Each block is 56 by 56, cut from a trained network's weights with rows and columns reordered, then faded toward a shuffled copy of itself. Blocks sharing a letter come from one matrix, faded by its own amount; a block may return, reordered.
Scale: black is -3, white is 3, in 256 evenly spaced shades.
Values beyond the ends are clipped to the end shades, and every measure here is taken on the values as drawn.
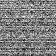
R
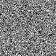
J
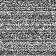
R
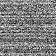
R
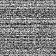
R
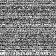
R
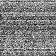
R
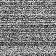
R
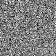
J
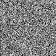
J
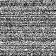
R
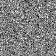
J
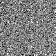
J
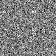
J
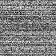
R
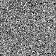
J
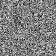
J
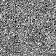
J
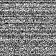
R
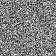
J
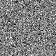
J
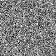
J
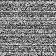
R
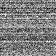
R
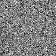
J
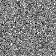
J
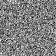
J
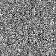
J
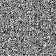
J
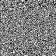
J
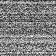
R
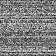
R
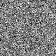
J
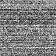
R
